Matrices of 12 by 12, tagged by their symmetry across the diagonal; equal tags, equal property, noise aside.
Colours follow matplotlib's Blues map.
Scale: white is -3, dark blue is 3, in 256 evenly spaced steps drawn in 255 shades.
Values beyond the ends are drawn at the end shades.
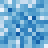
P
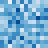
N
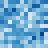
N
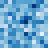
N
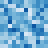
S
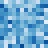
S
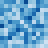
P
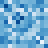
P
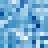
S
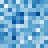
P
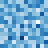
S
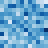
N
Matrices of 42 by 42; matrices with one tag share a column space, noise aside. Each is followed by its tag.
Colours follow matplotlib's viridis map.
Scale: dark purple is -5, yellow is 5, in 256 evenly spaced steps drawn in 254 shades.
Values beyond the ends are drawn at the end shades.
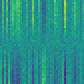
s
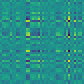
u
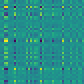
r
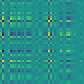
u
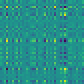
r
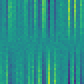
s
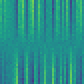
s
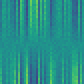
s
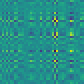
u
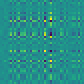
u
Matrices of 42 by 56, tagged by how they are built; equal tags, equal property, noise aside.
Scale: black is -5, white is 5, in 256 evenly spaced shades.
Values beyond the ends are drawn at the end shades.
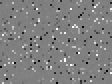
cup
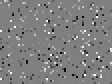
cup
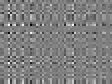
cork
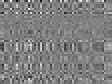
cork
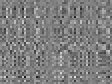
cork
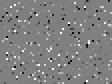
cup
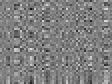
cork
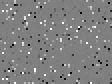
cup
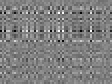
cork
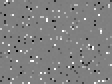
cup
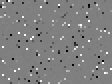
cup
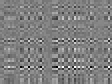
cork
